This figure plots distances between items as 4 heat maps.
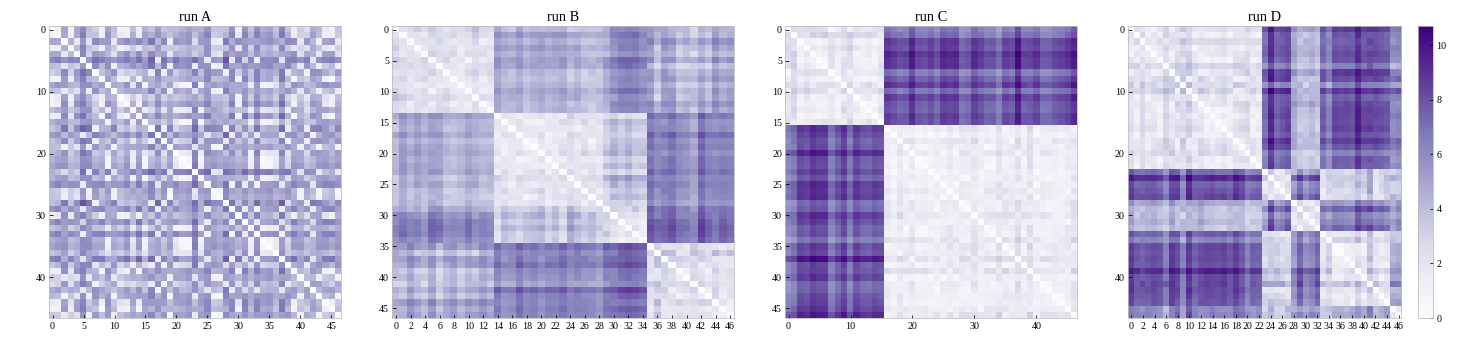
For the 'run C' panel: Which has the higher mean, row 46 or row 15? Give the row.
15
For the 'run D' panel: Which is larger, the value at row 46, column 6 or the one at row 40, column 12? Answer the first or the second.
the second
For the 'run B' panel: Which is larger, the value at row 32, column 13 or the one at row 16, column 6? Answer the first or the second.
the first
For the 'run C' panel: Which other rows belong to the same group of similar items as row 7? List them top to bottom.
0, 1, 2, 3, 4, 5, 6, 8, 9, 10, 11, 12, 13, 14, 15
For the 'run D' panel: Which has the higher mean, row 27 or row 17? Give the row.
27
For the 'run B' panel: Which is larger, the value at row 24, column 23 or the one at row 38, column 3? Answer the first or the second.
the second
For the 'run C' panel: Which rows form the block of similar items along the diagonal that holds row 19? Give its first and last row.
16 to 46
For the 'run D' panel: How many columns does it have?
47
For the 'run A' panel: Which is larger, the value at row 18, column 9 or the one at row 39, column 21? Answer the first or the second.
the second
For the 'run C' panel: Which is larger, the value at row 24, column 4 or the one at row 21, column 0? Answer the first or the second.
the first
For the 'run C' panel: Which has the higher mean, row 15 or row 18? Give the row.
15
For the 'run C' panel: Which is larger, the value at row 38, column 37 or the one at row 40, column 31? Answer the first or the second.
the first
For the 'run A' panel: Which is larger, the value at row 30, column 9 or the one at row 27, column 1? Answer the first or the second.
the first
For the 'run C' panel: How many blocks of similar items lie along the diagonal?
2
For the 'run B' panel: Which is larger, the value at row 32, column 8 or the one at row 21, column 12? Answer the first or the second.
the first
